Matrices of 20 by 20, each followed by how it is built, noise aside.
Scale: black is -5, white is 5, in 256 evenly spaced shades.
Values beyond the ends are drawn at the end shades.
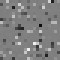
sparse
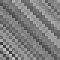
Toeplitz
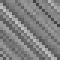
Toeplitz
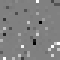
sparse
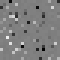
sparse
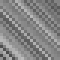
Toeplitz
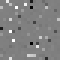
sparse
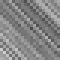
Toeplitz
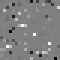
sparse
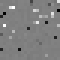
sparse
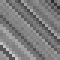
Toeplitz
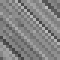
Toeplitz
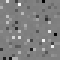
sparse
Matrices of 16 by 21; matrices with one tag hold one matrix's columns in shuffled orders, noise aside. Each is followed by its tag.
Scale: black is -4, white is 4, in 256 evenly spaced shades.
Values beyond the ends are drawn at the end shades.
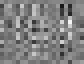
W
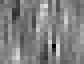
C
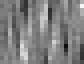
C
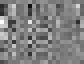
W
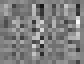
W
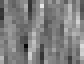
C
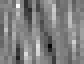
C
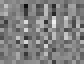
W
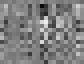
W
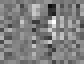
W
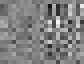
W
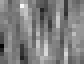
C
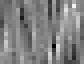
C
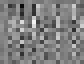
W
